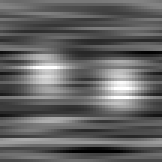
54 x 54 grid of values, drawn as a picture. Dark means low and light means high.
Ninth with the highest average: middle right. Bumps: two. Average level on the scale: 40%.
